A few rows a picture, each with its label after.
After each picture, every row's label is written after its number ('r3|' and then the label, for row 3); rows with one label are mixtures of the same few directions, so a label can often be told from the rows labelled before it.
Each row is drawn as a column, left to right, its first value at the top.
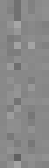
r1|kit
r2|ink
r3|kit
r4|kit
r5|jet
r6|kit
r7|kit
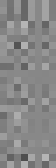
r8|ink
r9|kit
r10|jet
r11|kit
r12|kit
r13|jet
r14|kit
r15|kit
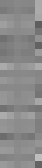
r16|ink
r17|ink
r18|ink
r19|ink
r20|ink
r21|kit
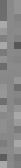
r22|kit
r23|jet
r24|jet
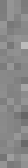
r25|kit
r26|kit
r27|ink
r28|jet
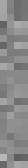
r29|kit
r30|ink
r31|kit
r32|kit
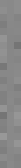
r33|ink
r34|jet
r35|jet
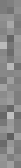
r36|jet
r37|ink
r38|ink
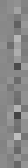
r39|jet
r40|jet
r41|ink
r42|ink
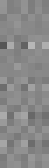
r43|jet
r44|jet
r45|ink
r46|jet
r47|jet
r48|ink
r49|jet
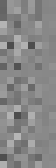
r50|kit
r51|jet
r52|ink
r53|jet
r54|jet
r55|kit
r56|jet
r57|ink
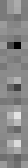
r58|kit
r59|jet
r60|jet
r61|kit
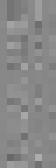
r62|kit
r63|kit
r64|kit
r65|ink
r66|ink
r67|kit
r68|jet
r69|ink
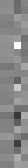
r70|ink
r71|ink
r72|jet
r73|ink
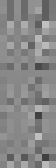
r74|ink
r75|kit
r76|kit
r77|kit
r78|jet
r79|ink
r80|kit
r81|kit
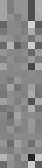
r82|kit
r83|jet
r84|jet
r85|kit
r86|kit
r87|kit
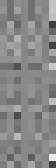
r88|ink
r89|kit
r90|ink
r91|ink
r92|kit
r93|ink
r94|ink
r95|kit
